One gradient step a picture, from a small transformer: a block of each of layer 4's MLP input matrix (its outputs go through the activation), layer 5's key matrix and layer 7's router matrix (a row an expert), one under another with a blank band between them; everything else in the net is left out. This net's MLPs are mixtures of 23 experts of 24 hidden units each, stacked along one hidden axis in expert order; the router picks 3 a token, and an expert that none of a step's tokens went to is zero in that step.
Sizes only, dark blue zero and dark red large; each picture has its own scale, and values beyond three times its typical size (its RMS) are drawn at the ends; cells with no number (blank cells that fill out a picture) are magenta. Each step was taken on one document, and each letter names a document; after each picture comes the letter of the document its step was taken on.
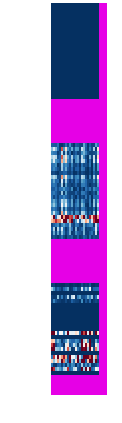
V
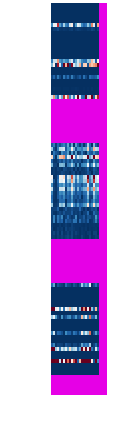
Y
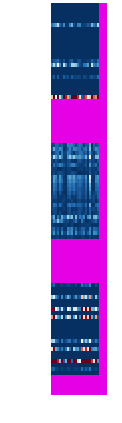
Y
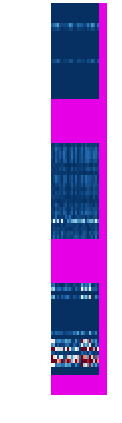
V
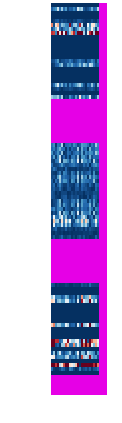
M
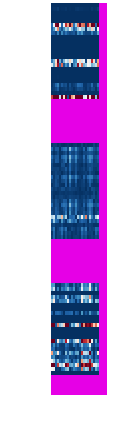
M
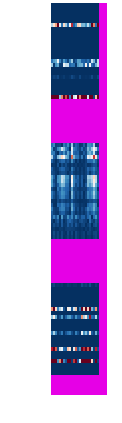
Y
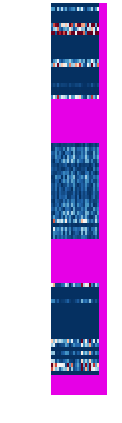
M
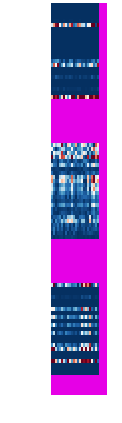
Y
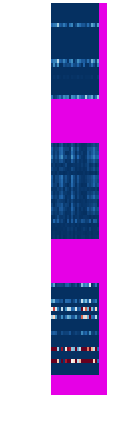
Y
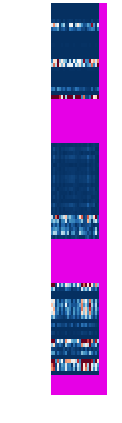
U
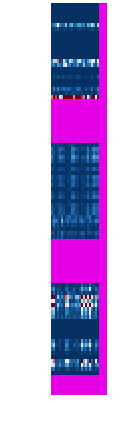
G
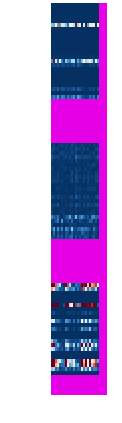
U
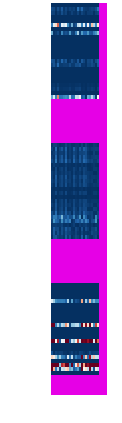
M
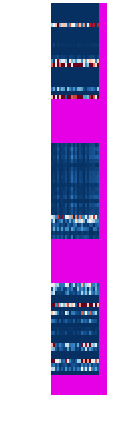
U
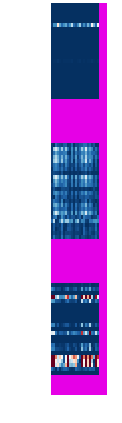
V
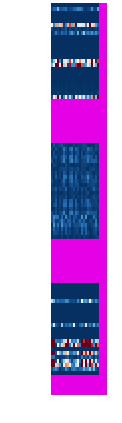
M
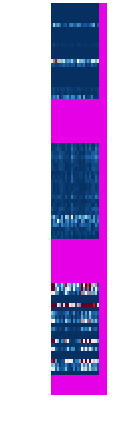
U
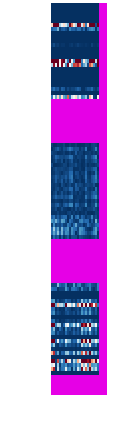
U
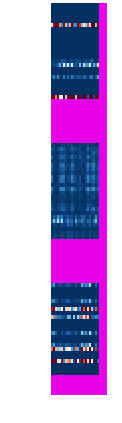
Y
